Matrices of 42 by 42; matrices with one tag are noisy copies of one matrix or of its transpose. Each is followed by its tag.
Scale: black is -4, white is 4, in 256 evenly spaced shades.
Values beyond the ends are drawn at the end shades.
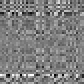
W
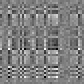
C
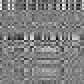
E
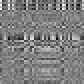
E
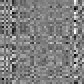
W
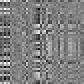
E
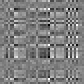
C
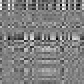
E
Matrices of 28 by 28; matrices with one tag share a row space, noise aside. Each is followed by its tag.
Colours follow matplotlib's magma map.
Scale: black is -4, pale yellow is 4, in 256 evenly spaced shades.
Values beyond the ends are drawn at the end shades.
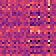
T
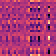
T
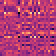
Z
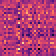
Z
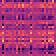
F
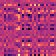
Z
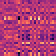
Z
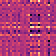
T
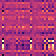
F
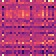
F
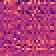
Z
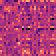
Z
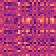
Z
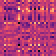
Z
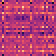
F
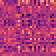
Z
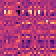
Z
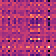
T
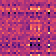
T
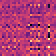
T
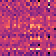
T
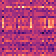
F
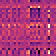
T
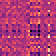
T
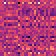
Z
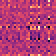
T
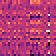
T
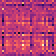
F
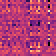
T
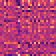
Z
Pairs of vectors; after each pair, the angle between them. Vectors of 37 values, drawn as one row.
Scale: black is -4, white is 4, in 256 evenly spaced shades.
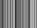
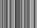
partly aligned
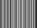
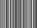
partly aligned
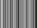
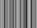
orthogonal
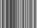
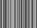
partly opposed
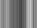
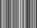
partly opposed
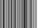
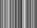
partly opposed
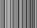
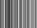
nearly opposite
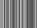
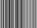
partly opposed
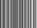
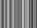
partly opposed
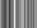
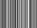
orthogonal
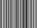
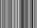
orthogonal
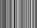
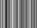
orthogonal
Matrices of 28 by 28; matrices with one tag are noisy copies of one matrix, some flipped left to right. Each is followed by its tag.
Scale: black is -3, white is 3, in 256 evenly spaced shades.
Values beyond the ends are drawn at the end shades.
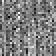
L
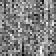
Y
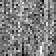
Y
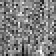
Y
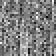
L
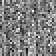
L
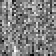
Y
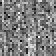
L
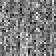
L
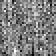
Y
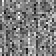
L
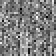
L
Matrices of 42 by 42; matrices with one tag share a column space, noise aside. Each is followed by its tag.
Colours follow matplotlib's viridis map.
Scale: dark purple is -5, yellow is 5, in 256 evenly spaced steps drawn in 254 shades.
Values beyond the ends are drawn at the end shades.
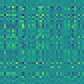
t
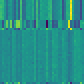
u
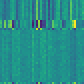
u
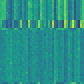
u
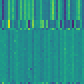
u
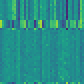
u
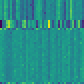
u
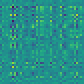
t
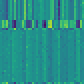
u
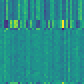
u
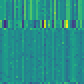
u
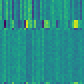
u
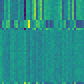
u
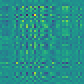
t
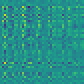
t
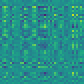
t
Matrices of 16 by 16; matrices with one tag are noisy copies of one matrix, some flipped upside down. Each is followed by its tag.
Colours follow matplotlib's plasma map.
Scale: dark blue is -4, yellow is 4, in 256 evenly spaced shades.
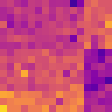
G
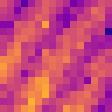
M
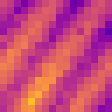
M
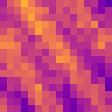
M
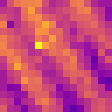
M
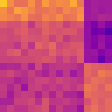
G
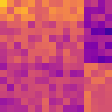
G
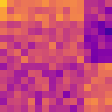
G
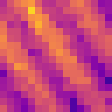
M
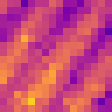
M
